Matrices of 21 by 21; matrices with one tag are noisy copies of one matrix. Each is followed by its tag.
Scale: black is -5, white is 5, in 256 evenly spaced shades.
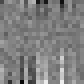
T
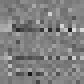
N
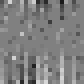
T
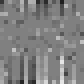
T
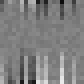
T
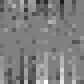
T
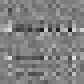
N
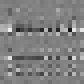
N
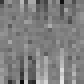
T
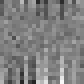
T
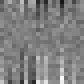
T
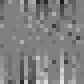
T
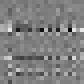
N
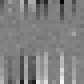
T
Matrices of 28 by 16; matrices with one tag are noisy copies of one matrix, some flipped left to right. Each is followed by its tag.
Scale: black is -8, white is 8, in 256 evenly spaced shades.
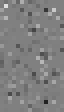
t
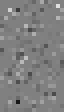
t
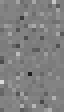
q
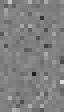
q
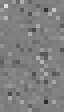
t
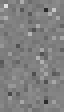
t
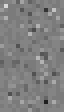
t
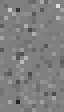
t
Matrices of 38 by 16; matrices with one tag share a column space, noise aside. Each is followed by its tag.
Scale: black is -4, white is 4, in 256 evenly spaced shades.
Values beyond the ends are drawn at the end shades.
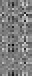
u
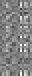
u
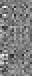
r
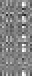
u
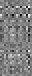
r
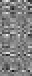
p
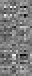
r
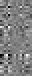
r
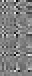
p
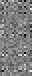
p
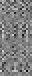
p
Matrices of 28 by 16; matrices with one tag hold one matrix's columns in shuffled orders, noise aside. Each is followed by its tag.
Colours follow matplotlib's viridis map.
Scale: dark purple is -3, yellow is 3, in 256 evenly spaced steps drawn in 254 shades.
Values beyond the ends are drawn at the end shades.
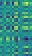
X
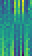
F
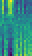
F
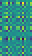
X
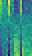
F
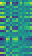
X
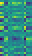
X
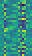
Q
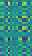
X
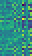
Q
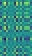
X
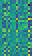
Q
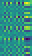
X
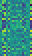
Q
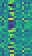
Q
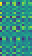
X
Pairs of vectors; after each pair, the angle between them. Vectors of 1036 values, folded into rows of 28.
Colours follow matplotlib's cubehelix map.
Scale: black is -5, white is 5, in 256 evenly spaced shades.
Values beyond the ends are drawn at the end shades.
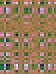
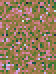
partly opposed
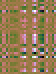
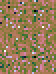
partly opposed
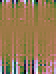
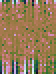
nearly opposite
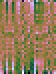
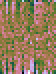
nearly opposite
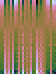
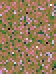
orthogonal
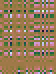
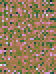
partly opposed
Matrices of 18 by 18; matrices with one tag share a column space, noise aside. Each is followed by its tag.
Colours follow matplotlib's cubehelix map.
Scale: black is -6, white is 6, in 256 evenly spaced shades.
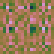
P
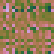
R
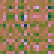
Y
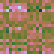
R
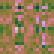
P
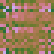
R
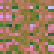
Y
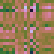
R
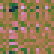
R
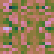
P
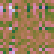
R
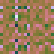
Y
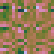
R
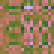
P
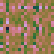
P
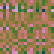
R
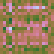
P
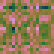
P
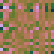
R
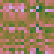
R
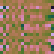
Y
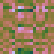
R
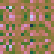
Y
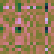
P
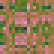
P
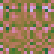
R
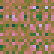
Y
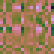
P
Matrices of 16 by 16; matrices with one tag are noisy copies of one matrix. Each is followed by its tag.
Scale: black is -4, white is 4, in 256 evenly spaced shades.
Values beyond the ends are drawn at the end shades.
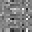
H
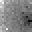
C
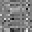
H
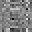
H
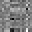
H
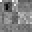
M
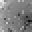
C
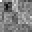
M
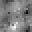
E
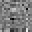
H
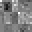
M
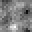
E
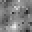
E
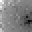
C
